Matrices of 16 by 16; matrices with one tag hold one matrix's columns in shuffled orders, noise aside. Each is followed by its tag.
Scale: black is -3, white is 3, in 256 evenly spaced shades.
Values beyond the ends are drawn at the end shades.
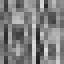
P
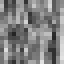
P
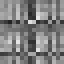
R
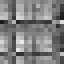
R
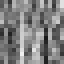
P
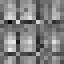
R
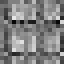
R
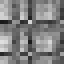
R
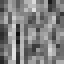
P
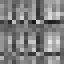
R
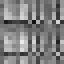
R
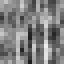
P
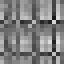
R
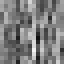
P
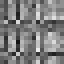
R
